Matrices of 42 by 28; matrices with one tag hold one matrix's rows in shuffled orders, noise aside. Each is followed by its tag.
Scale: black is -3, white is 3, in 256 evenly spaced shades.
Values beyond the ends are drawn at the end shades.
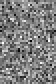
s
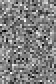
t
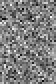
t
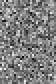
t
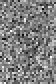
t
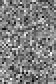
t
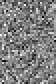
t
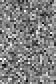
t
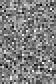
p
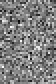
s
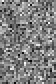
s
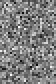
t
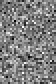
p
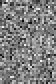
s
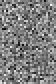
t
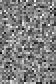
p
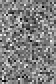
t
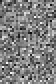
s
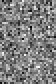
s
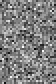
p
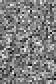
s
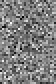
t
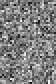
s
